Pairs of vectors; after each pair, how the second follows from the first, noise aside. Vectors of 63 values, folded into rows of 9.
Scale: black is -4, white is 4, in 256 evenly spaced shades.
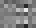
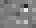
partly zeroed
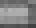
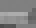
partly zeroed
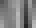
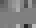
partly zeroed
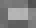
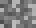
shuffled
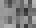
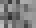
reversed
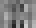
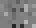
partly zeroed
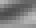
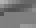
partly zeroed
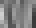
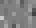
partly zeroed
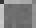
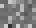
shuffled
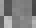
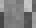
reversed
